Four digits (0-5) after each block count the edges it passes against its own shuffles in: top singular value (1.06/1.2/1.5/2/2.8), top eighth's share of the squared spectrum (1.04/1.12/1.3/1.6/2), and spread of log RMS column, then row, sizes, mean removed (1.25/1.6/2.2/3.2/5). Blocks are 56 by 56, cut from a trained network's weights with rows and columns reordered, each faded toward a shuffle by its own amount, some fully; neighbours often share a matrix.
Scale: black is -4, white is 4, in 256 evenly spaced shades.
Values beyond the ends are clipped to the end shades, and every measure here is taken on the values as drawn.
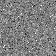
0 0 0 0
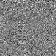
3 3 0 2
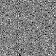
3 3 1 1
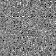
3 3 2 1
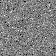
0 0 0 0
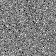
1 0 0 0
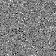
2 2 0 0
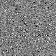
3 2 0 1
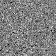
0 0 0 0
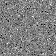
0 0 0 0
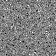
0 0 0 0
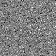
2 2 0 0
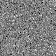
0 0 0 0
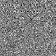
3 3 1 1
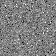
0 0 0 0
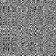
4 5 3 2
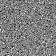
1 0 0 0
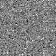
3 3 0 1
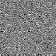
3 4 2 2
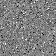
2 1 0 0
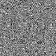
3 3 1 1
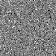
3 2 1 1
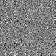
3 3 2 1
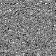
2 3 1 1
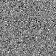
2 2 0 1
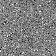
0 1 0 0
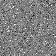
1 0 0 0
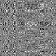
4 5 3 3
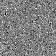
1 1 0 0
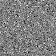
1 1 0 0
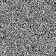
3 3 1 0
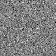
2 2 0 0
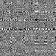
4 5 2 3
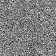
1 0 0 0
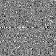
3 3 1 2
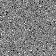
1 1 0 0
